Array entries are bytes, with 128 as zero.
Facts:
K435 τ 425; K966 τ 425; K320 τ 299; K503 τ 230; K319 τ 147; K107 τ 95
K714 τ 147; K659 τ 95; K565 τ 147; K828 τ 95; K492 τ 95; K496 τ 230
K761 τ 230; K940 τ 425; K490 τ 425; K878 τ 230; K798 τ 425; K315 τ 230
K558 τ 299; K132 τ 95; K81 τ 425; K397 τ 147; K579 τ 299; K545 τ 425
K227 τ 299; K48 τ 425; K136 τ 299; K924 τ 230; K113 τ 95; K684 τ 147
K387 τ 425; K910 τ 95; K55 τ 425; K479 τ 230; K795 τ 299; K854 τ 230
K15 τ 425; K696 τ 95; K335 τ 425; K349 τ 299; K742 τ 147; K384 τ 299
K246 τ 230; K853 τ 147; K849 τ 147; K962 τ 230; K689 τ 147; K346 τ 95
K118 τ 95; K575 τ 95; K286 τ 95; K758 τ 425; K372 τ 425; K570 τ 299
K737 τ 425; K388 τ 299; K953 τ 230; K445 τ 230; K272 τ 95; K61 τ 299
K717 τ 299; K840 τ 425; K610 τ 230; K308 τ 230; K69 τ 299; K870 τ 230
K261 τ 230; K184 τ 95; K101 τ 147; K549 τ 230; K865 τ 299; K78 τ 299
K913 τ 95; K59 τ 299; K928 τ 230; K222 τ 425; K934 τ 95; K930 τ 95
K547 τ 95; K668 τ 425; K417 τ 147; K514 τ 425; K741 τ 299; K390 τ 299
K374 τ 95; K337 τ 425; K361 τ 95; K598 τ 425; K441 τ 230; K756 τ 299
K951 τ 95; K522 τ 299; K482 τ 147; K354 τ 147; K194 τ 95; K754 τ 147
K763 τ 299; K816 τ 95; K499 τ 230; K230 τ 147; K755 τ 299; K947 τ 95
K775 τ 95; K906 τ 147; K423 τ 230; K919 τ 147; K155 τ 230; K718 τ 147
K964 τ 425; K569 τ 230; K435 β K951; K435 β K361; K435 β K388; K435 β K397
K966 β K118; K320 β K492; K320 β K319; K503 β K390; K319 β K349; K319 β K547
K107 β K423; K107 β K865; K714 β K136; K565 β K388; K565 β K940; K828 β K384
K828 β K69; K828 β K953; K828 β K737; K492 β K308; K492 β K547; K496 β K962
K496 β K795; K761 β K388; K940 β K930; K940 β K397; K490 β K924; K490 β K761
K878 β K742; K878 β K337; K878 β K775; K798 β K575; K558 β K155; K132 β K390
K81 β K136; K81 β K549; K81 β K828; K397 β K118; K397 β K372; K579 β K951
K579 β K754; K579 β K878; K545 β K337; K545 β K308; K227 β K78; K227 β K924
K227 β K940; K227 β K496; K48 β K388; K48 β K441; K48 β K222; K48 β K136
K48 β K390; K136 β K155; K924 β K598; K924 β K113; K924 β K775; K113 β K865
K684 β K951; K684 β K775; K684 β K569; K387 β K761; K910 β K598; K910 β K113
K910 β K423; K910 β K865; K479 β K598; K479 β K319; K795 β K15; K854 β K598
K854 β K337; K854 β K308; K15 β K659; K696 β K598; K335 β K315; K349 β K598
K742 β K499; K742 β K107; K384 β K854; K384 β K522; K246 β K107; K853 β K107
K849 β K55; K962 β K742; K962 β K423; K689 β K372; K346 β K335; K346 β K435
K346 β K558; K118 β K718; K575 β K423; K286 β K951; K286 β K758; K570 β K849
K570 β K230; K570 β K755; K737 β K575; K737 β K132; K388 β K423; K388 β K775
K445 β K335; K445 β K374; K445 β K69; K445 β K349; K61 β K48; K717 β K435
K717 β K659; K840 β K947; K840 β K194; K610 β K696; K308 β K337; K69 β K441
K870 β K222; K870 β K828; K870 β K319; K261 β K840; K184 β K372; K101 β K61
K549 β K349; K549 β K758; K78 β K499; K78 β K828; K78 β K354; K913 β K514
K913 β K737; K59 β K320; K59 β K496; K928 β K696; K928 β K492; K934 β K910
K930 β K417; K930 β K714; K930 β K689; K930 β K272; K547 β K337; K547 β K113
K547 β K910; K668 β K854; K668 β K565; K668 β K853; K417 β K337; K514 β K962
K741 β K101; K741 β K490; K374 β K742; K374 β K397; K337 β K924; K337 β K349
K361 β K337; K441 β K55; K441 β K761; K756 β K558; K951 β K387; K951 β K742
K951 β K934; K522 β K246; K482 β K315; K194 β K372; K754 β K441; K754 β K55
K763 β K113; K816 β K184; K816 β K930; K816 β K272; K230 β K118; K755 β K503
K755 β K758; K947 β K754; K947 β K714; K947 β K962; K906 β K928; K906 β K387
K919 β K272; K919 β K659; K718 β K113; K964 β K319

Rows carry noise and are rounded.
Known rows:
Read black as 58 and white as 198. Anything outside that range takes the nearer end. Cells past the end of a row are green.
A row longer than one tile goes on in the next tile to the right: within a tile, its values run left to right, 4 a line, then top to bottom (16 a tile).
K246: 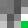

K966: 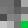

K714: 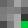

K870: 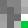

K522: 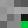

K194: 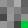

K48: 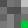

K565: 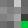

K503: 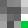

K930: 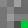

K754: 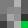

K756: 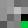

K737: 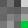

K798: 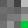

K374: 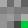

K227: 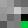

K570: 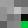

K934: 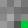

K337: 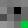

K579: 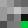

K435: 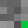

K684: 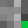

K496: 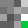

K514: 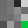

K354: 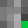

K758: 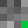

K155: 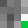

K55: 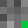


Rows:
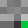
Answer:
K575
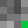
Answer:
K668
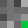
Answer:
K840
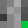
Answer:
K689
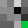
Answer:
K417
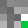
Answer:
K479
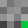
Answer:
K947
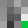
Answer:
K761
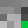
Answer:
K718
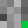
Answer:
K397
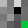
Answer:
K361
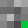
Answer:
K132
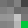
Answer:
K853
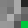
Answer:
K696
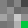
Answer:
K742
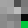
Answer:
K763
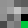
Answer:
K717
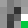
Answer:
K878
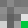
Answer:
K924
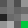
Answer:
K372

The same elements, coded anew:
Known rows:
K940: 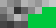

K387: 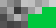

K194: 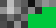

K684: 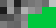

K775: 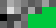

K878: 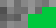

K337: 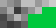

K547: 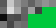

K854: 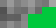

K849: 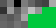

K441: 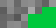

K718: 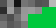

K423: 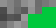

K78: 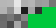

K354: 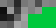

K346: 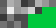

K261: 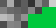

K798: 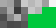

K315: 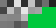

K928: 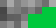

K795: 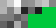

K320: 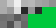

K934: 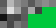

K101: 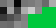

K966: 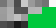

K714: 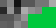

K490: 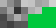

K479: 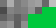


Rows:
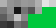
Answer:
K15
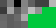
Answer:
K230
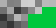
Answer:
K598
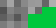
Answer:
K870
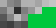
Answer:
K435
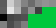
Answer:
K696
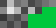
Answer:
K118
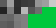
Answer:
K919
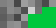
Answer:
K503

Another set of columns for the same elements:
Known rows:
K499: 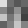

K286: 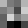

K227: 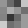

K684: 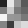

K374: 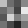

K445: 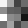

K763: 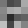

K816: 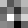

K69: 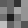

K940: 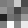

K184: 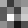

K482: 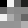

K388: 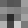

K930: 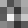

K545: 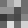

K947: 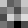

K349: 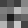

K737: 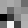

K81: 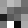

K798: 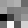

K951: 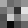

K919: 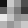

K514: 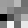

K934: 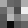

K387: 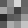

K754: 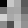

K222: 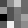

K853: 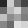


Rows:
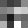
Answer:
K865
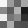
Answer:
K870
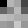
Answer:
K714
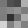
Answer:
K795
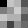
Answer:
K849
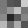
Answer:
K320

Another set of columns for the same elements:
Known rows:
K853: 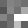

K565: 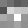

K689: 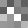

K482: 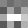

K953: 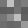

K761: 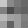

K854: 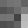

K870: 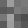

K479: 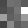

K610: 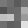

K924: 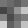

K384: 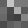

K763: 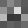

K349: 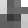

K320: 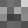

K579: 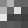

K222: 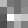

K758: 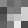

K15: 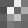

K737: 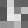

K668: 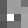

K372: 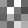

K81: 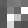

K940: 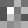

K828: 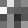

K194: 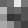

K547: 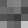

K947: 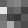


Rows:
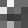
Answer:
K913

